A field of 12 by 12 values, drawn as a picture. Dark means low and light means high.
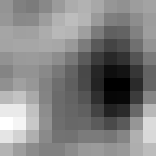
Stripes: none. Calmest part: top left. Ninth with the highest average: bottom left. Lone odd cells: none. Ninth with the lowest average: middle right.
